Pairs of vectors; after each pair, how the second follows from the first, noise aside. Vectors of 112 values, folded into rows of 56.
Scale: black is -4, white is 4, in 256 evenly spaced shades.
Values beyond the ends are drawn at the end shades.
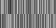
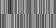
copied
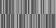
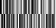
scaled up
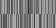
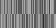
wrapped around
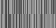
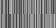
copied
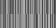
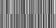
negated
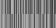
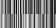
scaled up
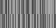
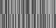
copied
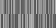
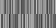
copied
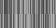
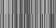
negated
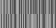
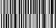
scaled up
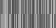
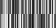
scaled up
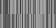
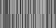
copied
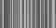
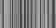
negated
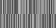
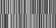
wrapped around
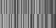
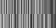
copied
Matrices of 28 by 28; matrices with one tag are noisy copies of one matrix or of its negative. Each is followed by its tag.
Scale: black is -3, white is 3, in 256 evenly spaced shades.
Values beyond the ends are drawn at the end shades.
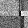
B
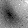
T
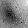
T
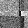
B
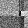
B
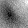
T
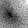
T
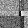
B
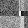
B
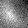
T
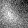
T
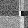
B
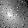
T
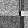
B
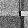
B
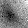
T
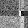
B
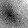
T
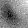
T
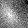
T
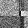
B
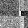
B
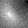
T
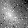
T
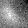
T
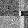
B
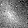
T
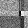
B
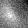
T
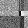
B
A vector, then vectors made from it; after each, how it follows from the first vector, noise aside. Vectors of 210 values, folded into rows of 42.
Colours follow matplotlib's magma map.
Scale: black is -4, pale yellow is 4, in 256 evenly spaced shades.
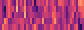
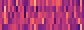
sign-scrambled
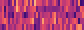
sign-scrambled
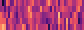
reversed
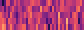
reversed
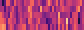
reversed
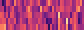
reversed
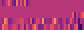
partly zeroed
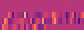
partly zeroed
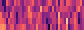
reversed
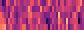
reversed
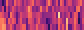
reversed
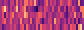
sign-scrambled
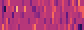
partly zeroed
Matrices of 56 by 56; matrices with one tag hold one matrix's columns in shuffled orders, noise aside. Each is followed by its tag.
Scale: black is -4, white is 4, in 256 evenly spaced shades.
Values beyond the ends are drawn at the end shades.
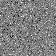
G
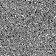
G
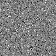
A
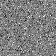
G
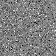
A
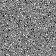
G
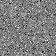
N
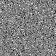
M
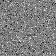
N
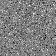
M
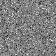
M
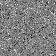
M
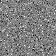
A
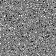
G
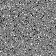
G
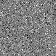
M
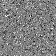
G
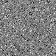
A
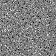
A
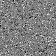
N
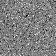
G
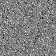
M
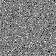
N
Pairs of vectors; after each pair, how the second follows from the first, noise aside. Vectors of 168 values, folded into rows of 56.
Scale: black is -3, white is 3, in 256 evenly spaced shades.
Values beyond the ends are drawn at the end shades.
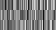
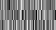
shuffled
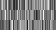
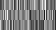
shuffled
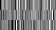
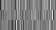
shrunk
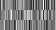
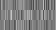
shrunk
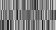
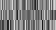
copied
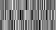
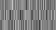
shrunk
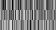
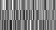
negated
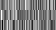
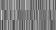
shrunk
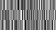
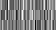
shuffled
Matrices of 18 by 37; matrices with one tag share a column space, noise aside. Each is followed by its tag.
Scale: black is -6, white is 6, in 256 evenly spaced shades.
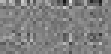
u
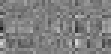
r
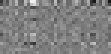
u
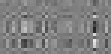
r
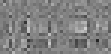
r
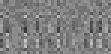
r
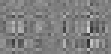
r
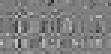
r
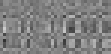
r
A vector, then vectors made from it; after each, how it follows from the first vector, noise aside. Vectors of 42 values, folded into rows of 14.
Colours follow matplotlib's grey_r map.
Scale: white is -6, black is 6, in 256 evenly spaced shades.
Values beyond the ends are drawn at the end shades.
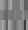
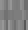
shrunk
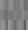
shrunk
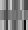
scaled up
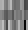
scaled up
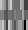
scaled up
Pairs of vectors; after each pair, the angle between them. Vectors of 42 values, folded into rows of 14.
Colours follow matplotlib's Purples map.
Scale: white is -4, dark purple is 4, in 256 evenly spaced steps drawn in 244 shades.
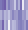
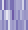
partly aligned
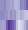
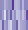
orthogonal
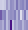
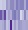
nearly parallel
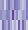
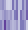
orthogonal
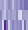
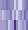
orthogonal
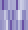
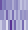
partly aligned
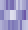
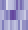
nearly opposite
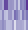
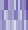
nearly parallel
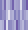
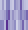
nearly opposite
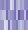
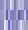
nearly parallel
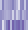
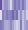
partly opposed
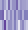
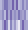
partly aligned
